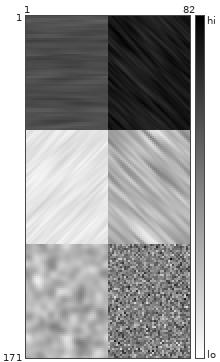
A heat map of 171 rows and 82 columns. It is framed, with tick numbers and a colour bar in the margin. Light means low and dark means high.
The table splits into 3 rows of 2 panels. Panel 1,1: high, streaked across, faint in contrast. Panel 1,2: very high, slanting down to the right, faint in contrast. Panel 2,1: very low, slanting up to the right, faint in contrast. Panel 2,2: low, slanting down to the right. Panel 3,1: low, blotchy. Panel 3,2: middling, fine-grained, strong in contrast.
